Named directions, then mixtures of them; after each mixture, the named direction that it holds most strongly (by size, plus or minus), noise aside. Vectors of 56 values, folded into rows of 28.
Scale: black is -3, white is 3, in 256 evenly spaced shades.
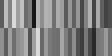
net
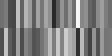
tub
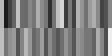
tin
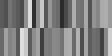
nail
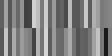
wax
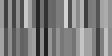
wax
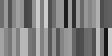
wax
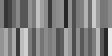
tin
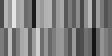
net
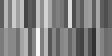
net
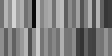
net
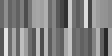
wax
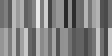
wax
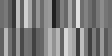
tub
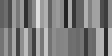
wax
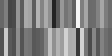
tub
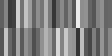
tub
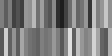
net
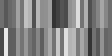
tub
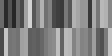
nail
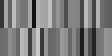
net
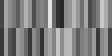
tin
